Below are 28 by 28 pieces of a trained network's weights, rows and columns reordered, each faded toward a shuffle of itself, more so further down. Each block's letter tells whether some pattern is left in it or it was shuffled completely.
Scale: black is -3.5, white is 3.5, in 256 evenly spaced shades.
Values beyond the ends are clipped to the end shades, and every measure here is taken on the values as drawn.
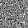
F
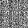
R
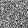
F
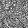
R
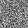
F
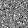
F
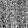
R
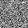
F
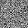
R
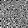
R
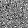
F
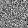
F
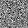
F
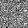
R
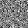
R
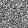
F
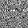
R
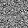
R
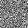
R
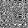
R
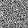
F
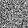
F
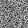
F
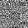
R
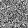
F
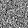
F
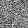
F
